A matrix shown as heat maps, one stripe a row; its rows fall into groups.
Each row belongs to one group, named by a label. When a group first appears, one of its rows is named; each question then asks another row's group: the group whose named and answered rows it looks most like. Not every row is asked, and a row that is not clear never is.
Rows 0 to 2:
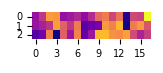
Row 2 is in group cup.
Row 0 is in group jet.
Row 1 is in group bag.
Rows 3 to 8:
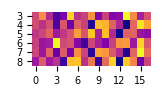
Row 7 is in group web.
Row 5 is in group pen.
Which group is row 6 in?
bag
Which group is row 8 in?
pen
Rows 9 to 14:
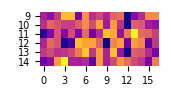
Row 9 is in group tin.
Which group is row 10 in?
pen
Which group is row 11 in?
cup
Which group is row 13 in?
pen
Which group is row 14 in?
jet
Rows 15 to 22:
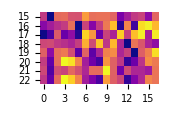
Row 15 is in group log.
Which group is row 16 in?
web
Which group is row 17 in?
cup
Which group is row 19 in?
web
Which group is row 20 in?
tin
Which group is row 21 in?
log
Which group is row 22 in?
tin
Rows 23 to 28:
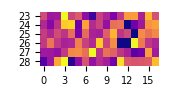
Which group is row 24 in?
tin
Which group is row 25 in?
web
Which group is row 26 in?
pen
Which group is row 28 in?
jet
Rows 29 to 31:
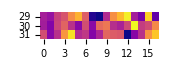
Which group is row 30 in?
cup
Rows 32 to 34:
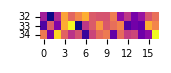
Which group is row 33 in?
tin
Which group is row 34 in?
jet
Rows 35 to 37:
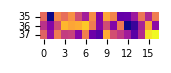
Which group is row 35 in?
log
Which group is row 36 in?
tin
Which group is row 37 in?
web
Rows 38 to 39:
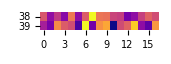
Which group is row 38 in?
log
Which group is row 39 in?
cup
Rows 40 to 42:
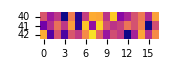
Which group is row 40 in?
log
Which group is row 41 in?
cup
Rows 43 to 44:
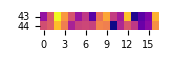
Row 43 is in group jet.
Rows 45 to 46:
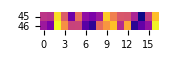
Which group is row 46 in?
jet
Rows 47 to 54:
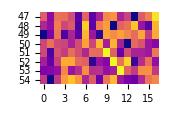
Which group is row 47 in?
web
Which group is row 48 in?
cup
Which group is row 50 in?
pen
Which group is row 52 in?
bag
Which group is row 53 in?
bag
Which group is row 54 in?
tin
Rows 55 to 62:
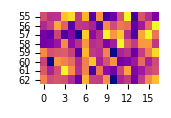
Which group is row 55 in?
bag
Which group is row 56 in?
jet
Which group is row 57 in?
web
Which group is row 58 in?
bag
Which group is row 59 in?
web
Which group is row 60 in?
log
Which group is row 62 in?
web
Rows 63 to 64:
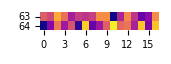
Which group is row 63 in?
jet
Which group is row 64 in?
cup
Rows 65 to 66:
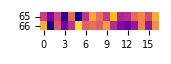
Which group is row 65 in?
log
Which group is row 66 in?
log
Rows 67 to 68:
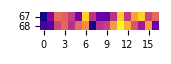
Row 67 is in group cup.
